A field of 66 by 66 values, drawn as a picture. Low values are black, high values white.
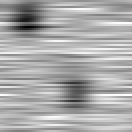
Grain: streaks across. Ninth with the lowest average: top left. Dips: two.
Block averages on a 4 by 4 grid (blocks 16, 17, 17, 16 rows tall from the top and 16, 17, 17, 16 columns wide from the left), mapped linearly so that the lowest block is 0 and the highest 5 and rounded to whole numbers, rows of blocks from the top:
0244
4455
4425
4435
